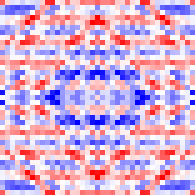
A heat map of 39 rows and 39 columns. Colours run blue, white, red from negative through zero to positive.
Its left and right halves mirror each other, and so do its top and bottom. The values follow a bell shape. There is no seam. Stripes running across repeat 9 times from top to bottom.
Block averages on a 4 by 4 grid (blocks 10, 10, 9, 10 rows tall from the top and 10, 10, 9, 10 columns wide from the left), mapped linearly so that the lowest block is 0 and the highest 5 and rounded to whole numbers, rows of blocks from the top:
4 5 5 4 / 3 0 0 3 / 4 0 0 4 / 4 5 5 4
